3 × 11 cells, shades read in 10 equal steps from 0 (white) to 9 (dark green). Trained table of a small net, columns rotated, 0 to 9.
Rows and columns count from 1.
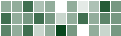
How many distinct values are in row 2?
5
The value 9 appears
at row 3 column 6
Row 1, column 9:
3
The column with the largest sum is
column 3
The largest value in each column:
7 4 7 7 5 9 5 7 4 8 5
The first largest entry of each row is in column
10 1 6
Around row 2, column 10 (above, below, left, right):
8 2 4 5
